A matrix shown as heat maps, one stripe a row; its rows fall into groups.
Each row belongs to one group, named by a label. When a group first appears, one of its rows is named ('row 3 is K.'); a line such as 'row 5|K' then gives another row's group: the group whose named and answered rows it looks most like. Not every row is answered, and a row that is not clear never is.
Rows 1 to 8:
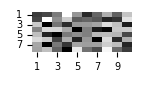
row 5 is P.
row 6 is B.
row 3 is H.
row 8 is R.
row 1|B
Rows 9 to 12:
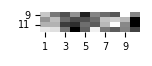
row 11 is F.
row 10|F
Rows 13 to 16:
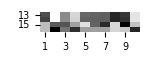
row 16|H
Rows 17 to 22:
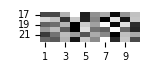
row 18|B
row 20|R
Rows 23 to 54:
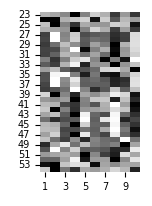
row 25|H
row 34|F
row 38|B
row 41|F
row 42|H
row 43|R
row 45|R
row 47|R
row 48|P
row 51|P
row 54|H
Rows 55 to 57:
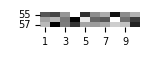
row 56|R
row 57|H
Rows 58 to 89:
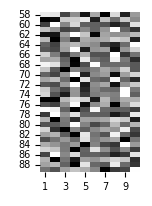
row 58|B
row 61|F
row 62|B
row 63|H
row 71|R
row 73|P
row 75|B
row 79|H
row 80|B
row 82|R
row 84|P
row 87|H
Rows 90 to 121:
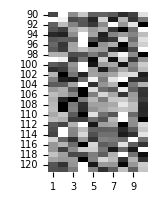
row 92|F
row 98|F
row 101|B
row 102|H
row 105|R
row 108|H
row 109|H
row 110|R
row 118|F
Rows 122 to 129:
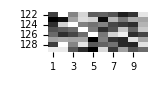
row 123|B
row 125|B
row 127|P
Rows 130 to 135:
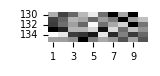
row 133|B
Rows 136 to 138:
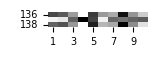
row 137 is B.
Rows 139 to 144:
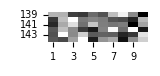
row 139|F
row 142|F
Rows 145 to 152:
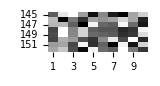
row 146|H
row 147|R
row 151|B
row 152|R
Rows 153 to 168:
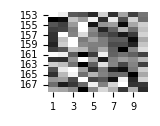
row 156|B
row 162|B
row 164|P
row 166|B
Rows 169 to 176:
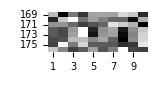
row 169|H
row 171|F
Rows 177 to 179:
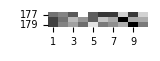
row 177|B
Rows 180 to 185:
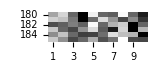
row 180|R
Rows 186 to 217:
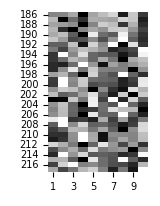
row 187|H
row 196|B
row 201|P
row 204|R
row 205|F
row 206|R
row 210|B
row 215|R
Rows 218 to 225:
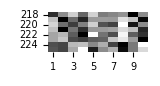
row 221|H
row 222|R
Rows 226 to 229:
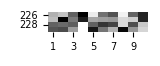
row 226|R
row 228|B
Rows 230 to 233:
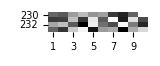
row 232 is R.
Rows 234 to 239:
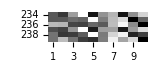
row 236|F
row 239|F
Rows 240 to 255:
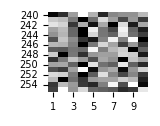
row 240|B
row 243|R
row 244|R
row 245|F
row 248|H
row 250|R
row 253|H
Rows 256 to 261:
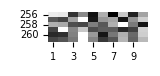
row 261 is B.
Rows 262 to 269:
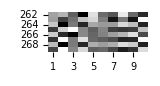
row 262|R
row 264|H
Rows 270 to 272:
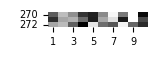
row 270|F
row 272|R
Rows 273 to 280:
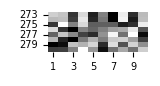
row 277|F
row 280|B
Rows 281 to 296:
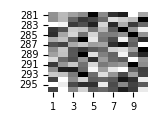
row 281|P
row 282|F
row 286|R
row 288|F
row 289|R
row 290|P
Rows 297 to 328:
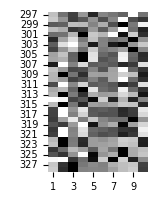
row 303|P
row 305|R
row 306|R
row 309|H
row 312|R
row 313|H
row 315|H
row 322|H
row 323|H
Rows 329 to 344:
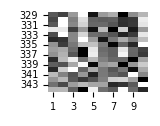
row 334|B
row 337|R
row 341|P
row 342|F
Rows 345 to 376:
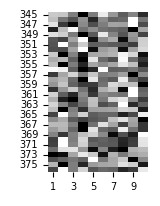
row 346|P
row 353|H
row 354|R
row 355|H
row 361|P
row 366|F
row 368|R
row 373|B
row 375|H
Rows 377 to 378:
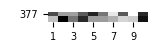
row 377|F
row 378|H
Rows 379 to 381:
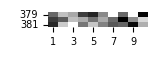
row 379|F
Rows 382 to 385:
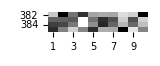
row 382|H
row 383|B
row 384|B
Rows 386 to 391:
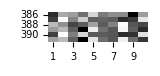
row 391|R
